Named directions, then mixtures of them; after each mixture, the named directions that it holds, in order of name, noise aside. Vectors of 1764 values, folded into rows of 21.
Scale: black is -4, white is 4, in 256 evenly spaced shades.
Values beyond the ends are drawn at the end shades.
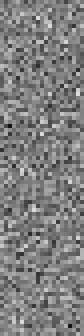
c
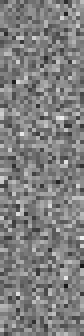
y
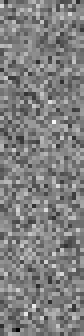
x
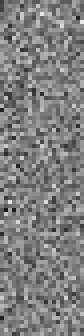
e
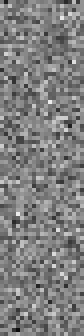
x, y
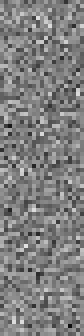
c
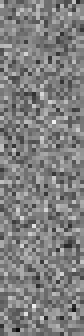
x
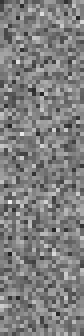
e, y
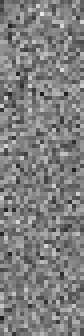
e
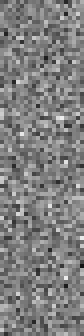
y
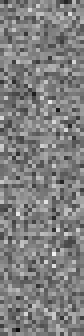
e, x, y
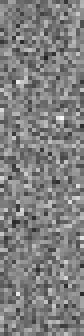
e, y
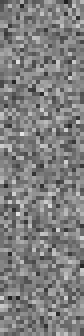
e, y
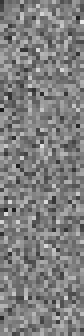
e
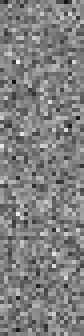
e, x, y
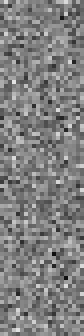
x, y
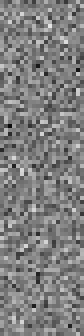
c
